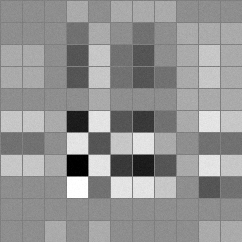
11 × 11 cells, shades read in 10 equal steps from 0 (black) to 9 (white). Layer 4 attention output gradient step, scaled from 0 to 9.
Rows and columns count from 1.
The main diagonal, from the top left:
5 5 5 3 6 3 8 3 5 5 6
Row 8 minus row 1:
2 2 1 -6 3 -4 -5 -3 1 3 2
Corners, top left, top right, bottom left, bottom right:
5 5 5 6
